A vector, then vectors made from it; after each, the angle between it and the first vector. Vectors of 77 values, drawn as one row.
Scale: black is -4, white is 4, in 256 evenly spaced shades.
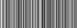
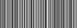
partly opposed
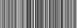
orthogonal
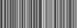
nearly opposite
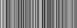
nearly parallel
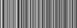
partly aligned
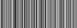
partly opposed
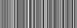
orthogonal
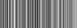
orthogonal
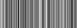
partly aligned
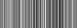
orthogonal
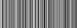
partly aligned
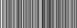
nearly parallel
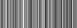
partly opposed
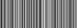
nearly opposite
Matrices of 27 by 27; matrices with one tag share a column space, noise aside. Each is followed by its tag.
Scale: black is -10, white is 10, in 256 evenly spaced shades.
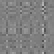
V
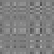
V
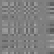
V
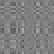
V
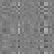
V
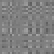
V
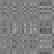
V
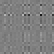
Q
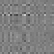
Q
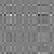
Q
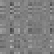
V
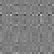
Q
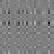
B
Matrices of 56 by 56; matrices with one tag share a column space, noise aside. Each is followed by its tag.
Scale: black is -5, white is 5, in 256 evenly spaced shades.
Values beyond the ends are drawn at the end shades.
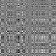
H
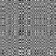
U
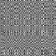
U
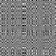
U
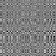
H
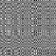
U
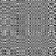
U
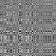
H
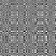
H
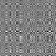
H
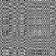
U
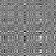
H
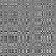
H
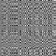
U
